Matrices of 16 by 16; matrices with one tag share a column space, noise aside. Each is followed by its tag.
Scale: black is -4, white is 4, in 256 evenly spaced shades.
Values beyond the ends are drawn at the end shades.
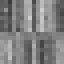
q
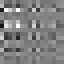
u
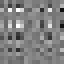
u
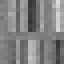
q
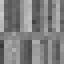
q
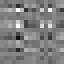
u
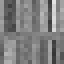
q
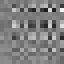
u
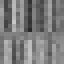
q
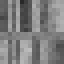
q
